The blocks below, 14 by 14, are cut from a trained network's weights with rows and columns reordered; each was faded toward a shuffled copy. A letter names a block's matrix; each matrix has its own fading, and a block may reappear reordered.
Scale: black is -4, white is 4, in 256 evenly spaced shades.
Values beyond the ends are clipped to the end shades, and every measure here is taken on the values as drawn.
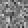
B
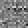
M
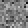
M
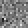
B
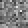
B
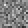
B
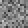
B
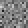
M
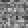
M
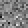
B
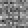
M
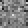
M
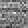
M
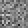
M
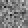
B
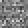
M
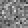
B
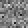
B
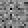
M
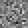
B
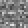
M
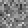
B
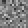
B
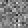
B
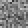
B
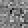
M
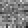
M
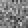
B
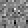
M
